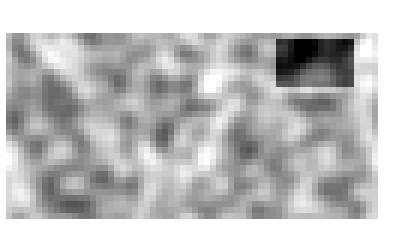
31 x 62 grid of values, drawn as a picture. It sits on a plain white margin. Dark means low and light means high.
The field is mottled with small blotches. No overall slope runs across the table. An odd patch, lower than its surroundings, sits in the top right. Neither half mirrors the other. Values change most from cell to cell in the top right.
